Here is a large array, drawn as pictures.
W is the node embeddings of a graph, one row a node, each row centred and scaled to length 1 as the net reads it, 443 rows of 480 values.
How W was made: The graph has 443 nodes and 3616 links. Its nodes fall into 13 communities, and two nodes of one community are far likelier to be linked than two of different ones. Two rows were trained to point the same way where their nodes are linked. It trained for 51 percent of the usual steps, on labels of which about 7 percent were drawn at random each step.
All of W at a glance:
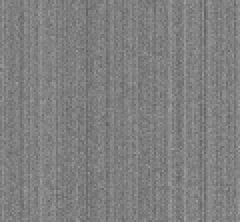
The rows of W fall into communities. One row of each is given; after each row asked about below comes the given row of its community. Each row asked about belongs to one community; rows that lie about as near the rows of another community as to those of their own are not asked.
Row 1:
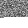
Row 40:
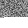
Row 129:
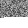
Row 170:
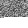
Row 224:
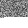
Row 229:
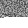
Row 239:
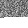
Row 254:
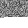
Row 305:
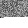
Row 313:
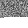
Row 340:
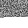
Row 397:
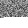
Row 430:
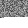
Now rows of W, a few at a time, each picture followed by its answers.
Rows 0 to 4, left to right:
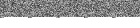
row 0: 430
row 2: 170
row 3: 305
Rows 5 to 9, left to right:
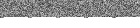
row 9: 340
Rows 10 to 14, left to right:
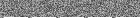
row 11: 229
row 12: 40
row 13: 305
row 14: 430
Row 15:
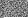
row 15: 229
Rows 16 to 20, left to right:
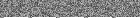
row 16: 239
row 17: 313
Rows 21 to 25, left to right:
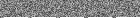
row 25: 224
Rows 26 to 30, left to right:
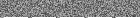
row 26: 305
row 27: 313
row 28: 1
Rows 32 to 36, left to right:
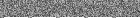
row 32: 1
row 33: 1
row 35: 129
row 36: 313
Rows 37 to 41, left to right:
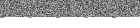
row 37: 224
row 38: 129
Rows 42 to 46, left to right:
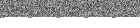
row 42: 1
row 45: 254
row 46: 430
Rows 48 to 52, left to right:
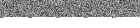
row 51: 305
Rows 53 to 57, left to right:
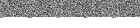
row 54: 239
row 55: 254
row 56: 305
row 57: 254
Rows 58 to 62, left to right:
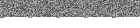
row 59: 254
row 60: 229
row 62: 430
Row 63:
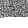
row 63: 1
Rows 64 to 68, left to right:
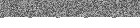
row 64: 224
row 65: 224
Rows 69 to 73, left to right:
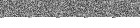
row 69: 239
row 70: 397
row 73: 129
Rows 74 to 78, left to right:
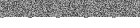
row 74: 305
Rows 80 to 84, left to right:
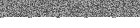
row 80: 1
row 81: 397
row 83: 340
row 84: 239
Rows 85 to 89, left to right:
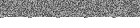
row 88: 430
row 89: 224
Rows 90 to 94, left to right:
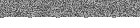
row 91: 40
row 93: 129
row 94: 430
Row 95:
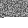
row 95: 229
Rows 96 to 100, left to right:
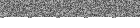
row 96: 340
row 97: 305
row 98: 239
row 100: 254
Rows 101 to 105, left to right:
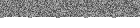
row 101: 397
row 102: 40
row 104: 129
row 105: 224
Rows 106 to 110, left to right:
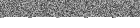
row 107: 430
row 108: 129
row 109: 40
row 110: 254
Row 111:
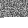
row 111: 313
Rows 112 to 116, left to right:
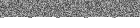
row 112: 129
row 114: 1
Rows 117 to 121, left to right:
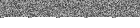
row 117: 170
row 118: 305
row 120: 340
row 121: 254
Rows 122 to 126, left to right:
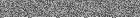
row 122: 239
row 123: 305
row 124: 313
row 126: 1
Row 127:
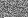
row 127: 340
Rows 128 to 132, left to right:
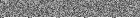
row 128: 170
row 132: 305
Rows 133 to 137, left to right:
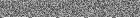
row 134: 129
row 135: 1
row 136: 170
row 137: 397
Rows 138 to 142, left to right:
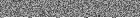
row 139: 40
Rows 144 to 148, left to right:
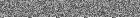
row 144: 40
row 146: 170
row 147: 129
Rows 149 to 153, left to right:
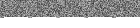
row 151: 129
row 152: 313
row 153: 305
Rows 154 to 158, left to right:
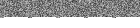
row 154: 397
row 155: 313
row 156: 1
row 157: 170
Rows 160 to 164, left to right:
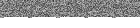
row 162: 170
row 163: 229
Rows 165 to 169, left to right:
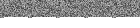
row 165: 170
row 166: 1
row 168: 129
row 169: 229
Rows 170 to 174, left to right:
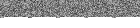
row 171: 229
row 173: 340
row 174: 224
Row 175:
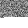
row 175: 313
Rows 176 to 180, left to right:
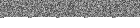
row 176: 254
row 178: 430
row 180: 305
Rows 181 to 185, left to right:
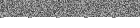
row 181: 1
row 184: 229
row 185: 340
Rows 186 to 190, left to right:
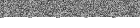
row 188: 430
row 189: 397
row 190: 224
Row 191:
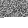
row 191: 170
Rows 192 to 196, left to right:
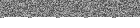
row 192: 129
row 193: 170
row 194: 229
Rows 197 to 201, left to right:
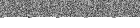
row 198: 430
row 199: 229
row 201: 313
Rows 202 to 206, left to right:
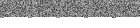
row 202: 305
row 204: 229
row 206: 340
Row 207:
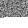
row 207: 239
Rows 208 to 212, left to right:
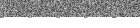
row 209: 430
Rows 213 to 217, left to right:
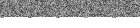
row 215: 229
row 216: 397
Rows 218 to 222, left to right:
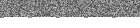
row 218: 239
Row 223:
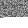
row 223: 129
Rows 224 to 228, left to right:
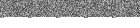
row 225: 229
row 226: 224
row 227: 1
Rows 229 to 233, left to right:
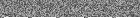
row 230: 239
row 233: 254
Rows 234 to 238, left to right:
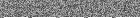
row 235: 340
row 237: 1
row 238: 430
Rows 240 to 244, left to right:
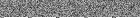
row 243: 129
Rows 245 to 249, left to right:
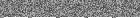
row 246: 1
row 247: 340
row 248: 224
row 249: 170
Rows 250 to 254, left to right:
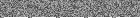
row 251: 254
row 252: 170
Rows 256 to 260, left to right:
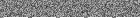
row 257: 254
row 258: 40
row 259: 129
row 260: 340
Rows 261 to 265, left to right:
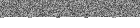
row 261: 129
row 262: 40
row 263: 224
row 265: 129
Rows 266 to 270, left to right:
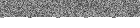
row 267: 340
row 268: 239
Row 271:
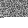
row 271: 313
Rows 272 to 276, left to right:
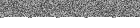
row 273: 170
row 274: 305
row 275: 224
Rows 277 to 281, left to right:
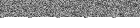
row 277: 430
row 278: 254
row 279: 254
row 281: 254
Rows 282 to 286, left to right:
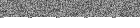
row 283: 1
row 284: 1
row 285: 305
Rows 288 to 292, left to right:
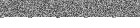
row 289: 224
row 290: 229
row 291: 1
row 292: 254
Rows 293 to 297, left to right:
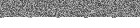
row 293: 430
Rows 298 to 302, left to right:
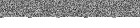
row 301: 430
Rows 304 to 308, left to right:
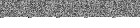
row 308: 313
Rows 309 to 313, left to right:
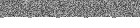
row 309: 229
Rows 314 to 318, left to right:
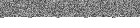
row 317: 229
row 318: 239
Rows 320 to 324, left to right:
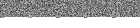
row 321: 129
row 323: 430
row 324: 254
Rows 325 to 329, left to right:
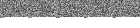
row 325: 397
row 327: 229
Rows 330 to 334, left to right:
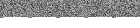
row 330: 239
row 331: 313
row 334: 340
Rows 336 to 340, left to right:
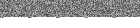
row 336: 305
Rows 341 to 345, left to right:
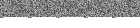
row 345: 397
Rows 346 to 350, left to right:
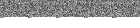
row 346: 129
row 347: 430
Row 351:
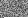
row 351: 170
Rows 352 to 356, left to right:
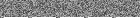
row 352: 170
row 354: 254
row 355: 40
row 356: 254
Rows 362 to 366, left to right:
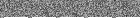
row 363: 129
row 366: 229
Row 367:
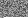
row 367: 340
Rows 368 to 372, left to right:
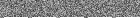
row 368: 313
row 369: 305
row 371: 340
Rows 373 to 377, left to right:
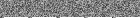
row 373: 430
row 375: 224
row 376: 254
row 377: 397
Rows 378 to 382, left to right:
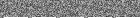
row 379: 254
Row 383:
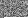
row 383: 340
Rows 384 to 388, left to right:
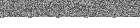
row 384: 1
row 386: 340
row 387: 170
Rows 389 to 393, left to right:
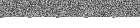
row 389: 397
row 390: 239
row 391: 430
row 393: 129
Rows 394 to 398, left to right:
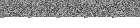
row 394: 340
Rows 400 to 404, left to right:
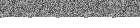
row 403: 430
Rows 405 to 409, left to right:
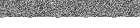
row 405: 229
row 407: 254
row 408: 229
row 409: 224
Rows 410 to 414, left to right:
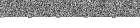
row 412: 129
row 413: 397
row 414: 170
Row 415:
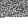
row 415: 224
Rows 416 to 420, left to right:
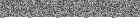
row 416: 1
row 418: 305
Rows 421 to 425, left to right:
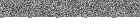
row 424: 397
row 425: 340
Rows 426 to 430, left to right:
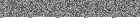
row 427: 305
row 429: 430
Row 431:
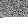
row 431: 239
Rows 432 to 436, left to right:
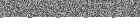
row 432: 397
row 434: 305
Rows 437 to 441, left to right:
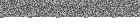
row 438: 340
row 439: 340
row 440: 129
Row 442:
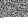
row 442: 1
